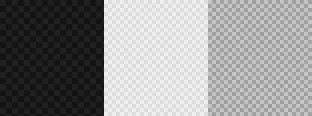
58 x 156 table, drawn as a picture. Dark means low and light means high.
The table splits into one row of 3 panels. Panel 1,1: very low, checkered, faint in contrast. Panel 1,2: very high, checkered, faint in contrast. Panel 1,3: high, checkered.
